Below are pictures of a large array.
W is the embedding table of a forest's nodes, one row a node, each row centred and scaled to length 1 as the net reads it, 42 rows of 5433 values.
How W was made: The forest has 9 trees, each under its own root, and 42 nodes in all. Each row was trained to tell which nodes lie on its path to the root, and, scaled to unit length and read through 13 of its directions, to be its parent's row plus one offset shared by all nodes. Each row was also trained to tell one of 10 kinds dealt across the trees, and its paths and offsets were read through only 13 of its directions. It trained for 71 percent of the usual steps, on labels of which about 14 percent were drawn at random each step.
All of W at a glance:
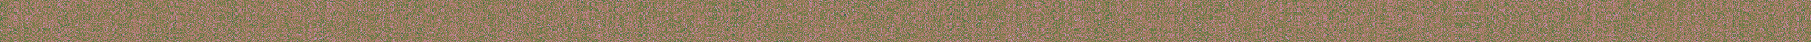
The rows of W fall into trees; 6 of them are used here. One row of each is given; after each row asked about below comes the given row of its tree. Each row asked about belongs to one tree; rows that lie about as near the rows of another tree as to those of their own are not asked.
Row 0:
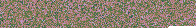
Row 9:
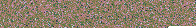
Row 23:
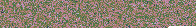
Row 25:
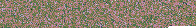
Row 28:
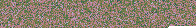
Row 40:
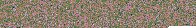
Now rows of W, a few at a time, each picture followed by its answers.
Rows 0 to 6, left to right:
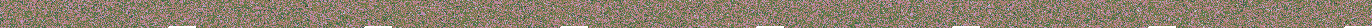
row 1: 25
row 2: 9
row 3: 23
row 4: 9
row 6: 28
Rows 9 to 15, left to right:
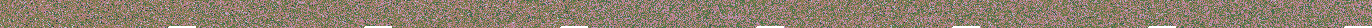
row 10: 9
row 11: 23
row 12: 40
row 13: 40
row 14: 0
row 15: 9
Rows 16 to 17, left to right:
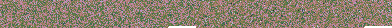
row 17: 9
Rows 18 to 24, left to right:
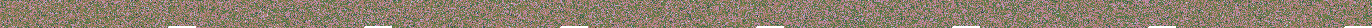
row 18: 9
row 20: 25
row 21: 40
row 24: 25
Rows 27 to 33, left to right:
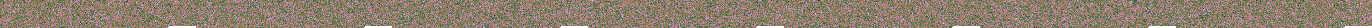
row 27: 25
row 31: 25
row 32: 40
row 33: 28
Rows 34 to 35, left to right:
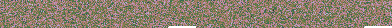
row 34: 23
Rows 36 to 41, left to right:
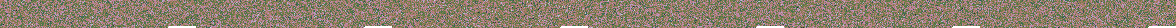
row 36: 25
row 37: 28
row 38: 28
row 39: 9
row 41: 25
